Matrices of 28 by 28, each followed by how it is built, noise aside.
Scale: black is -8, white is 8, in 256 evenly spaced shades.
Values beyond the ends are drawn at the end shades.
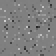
sparse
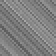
Toeplitz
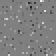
sparse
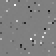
sparse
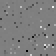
sparse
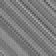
Toeplitz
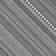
Toeplitz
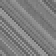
Toeplitz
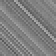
Toeplitz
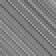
Toeplitz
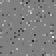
sparse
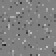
sparse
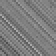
Toeplitz
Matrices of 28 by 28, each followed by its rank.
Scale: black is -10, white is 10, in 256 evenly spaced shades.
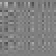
two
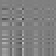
one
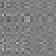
three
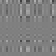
one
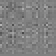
three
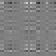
one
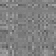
three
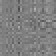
three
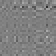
three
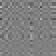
two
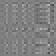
two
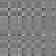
one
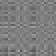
two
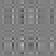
one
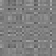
two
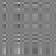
one
